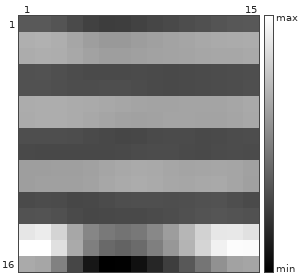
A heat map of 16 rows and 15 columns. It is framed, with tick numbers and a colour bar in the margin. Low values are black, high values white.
Slope: none. Stripes: horizontal, repeating 4 times. Seam: horizontal, 80% of the way down, the top part calmer. Ninth with the lowest average: bottom middle. Average level on the scale: 50%.
